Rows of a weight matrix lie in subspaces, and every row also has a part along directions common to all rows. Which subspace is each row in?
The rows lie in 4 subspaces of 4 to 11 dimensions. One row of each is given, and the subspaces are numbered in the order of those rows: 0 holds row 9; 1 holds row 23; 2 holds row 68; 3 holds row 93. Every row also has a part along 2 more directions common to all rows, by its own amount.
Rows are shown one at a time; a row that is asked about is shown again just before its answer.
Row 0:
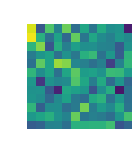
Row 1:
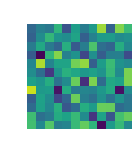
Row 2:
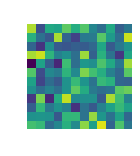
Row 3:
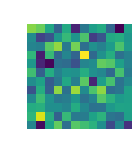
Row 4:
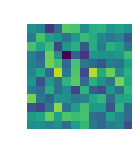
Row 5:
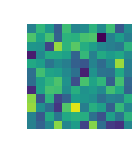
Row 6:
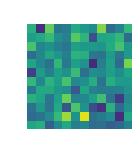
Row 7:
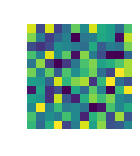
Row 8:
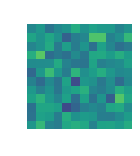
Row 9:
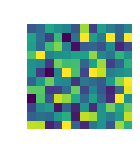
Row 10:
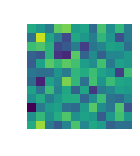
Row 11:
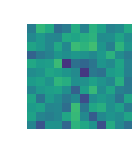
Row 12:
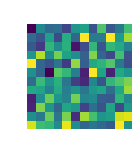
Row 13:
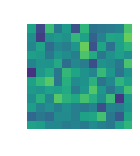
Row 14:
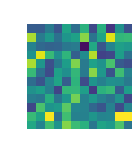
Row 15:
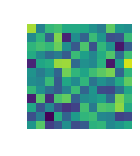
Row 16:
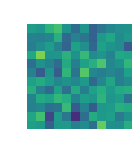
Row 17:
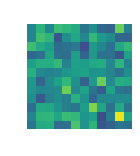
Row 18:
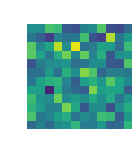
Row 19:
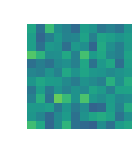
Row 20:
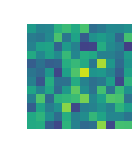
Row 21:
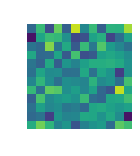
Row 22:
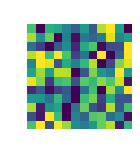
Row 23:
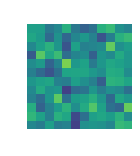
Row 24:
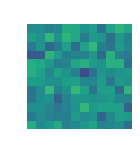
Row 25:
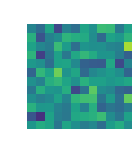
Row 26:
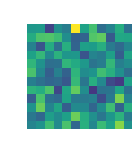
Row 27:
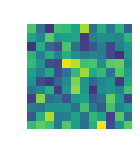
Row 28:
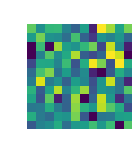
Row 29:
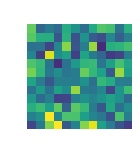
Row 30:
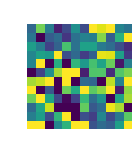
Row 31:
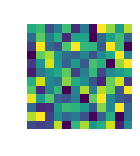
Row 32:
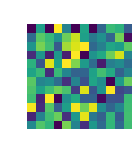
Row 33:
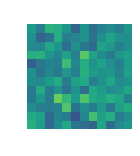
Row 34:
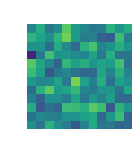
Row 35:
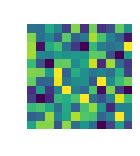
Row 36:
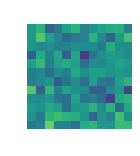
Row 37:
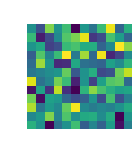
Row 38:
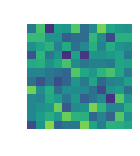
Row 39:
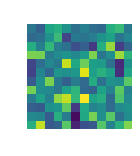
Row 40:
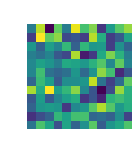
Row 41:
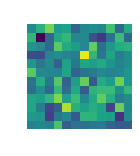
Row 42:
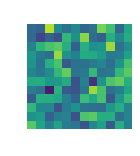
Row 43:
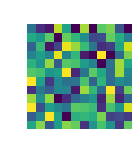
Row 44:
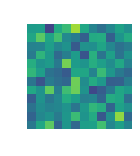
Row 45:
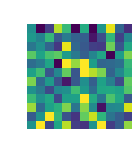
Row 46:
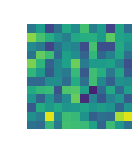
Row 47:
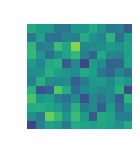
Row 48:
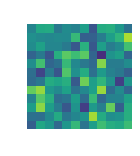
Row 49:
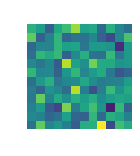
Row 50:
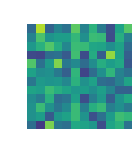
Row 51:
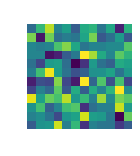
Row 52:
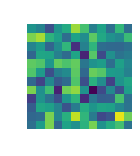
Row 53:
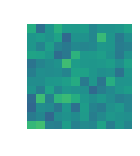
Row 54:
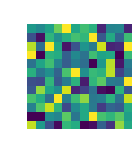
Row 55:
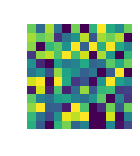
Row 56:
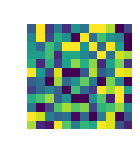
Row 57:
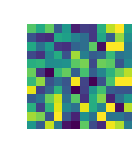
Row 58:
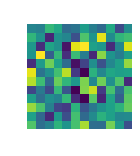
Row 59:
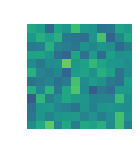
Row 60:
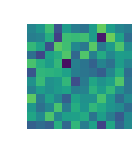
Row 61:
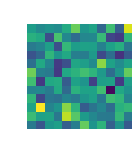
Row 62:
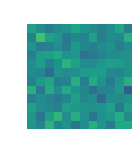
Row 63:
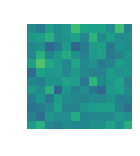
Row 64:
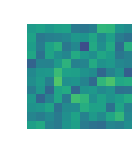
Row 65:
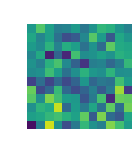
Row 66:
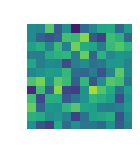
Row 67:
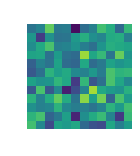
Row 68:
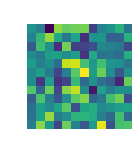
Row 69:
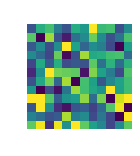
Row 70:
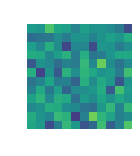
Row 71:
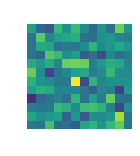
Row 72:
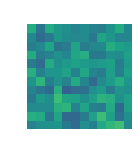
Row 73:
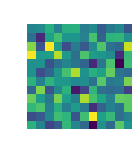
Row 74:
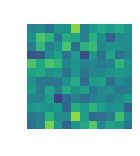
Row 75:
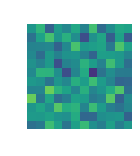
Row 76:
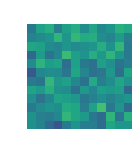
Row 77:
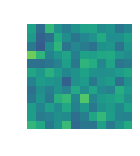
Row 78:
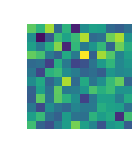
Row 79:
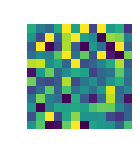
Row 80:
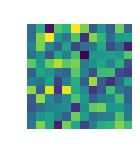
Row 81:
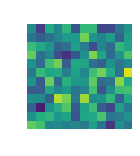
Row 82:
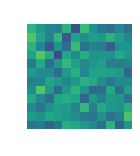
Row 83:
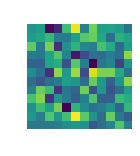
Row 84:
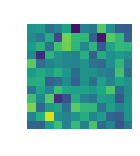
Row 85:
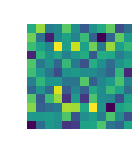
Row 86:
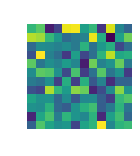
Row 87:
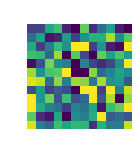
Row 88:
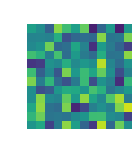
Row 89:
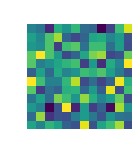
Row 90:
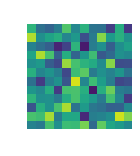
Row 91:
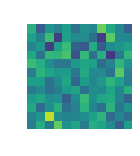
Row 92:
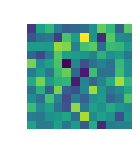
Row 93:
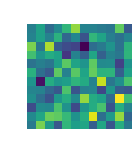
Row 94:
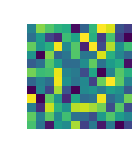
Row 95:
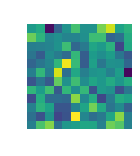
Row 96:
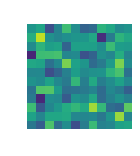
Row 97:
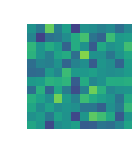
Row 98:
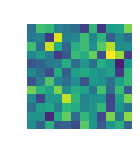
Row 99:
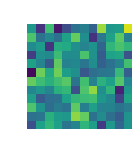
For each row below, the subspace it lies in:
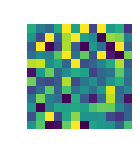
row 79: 2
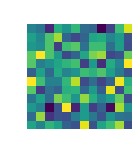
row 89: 3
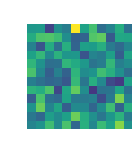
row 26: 3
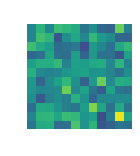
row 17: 3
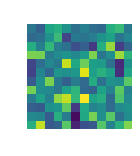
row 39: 2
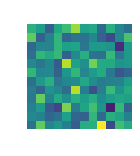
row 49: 1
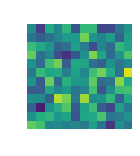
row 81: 3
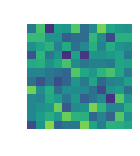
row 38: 1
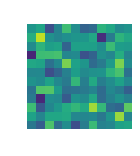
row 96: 1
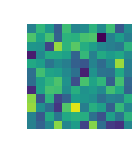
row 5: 1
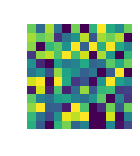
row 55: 3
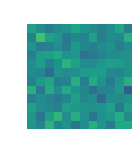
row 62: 1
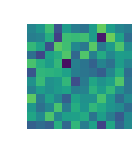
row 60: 2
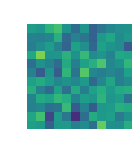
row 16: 3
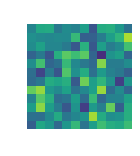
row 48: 3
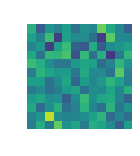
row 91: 2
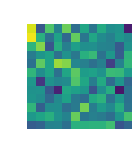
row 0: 0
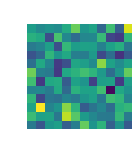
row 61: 2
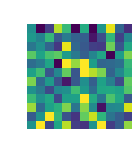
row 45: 2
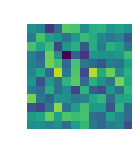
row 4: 3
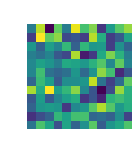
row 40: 0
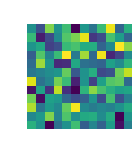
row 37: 2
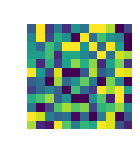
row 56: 3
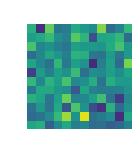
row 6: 3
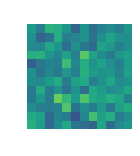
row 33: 1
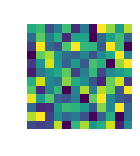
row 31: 3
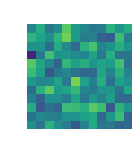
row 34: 1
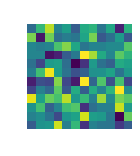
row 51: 1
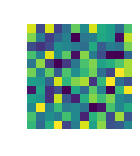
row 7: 2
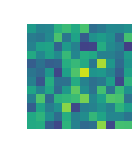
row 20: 2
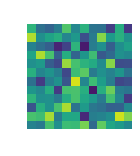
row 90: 0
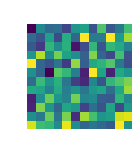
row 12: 0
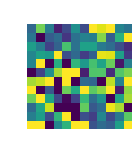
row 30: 1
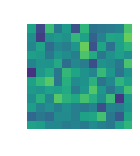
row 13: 3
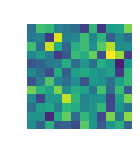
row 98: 2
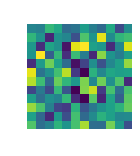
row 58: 2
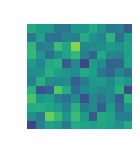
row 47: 1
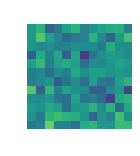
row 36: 1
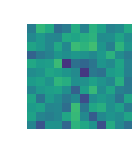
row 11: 2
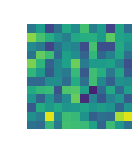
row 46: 0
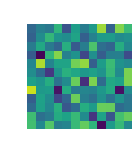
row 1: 1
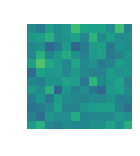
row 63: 2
